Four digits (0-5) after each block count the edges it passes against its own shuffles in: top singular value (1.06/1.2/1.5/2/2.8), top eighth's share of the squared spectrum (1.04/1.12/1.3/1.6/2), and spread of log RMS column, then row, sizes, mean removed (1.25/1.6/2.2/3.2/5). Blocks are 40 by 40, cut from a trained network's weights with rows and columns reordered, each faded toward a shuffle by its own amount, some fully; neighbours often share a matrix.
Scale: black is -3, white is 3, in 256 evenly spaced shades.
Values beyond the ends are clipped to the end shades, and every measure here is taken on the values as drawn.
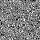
1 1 0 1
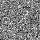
0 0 0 0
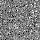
0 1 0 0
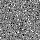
0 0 0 0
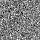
0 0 0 0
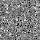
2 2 1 2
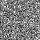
1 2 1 0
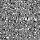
2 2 0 2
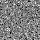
0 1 0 0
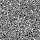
0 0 0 0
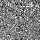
2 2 1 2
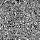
1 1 0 1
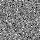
0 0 0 0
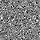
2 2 0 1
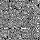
2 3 0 1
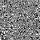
2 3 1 1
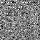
2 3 0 1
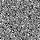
1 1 0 0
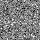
1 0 0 0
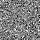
0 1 0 0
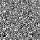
3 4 2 2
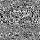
3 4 0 3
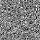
2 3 1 1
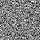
2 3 0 1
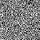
3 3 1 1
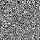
3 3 0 2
